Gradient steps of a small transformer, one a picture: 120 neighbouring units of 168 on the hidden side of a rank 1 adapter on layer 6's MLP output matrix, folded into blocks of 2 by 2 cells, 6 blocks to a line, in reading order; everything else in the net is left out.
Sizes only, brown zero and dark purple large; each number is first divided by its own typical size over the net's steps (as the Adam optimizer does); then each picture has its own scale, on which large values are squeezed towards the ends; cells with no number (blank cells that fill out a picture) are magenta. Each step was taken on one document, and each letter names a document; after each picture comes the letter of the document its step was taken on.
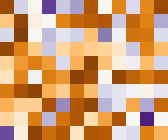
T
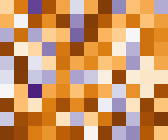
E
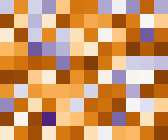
T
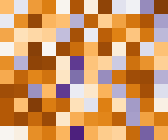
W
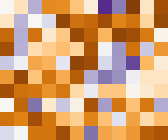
T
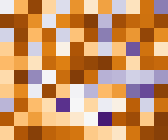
T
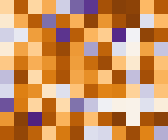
E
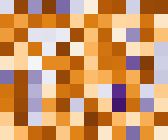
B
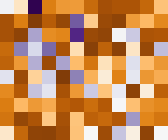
B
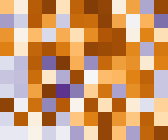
W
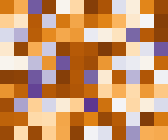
B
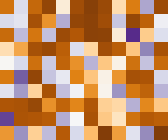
W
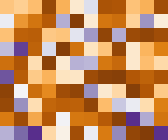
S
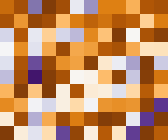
B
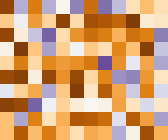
T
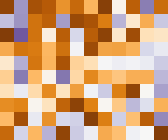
W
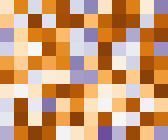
E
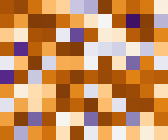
S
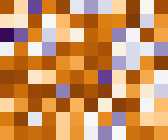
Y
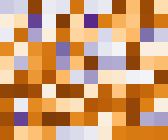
T
